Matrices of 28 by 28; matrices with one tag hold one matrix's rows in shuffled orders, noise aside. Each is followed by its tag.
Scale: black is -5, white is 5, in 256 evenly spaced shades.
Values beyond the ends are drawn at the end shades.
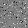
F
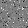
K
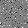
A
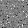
K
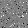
K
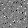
F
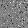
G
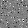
K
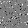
A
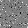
A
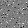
K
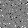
A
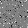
A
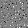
G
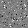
F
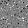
K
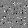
F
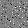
G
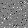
F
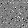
G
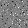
G
